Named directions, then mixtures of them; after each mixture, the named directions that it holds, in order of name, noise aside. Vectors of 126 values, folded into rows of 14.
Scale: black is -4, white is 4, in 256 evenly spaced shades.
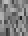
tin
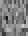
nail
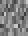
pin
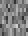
nail, pin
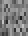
nail, pin, tin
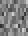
pin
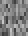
nail, pin, tin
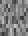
nail, pin, tin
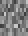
pin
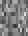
pin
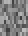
nail, pin, tin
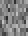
nail, pin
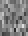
nail, tin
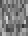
nail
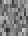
nail, pin, tin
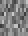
pin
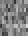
nail, pin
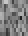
tin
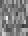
nail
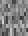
nail, pin, tin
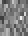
pin, tin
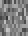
nail, tin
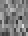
nail, tin
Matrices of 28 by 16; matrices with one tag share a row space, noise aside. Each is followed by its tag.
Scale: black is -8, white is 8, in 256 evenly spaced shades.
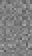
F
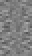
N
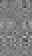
F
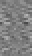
N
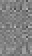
F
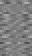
N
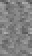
N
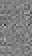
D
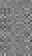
D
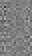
D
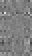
D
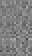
F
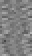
N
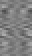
N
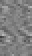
N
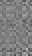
F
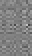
F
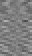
N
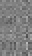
F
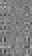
D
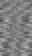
N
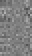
D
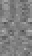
N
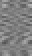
N
